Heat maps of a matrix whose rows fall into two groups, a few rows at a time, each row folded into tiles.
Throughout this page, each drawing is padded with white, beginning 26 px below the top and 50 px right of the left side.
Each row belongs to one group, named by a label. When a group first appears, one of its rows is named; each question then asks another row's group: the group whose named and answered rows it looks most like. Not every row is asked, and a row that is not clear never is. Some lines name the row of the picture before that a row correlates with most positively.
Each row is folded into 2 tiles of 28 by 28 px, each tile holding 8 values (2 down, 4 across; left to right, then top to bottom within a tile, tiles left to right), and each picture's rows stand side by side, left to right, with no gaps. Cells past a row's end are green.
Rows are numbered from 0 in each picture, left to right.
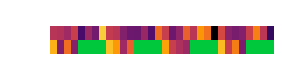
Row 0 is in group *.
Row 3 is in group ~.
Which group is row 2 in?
~
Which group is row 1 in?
*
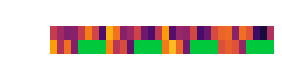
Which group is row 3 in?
*
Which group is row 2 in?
*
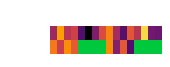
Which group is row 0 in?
*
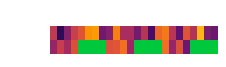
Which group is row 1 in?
*
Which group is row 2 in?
~
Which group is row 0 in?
~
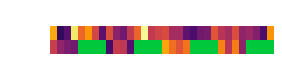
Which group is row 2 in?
*
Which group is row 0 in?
~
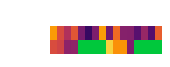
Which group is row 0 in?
*
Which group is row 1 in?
*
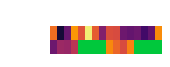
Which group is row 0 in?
~
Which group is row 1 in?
*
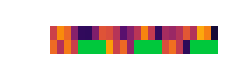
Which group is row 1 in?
~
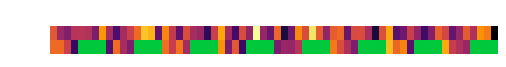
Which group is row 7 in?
~
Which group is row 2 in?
*
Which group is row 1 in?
~
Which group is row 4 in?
~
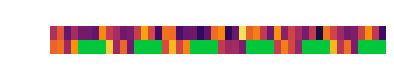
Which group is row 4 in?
*
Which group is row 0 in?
*
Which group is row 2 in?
*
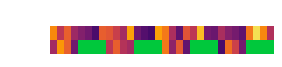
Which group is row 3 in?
~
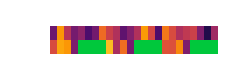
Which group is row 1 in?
~
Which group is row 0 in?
*
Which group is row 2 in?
*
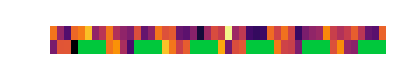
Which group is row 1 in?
*
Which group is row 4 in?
*
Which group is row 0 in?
~
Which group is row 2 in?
*
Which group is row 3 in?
*
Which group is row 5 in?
*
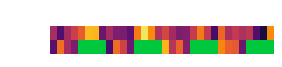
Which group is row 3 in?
*
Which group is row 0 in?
~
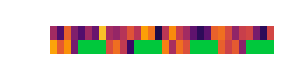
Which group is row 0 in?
*
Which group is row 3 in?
*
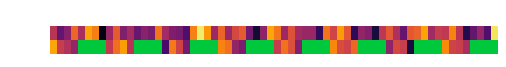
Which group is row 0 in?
~
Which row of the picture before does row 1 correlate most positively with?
2
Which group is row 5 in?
*
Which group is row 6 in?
~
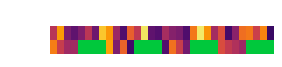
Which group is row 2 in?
~
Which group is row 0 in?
*
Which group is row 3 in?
~
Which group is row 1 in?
~
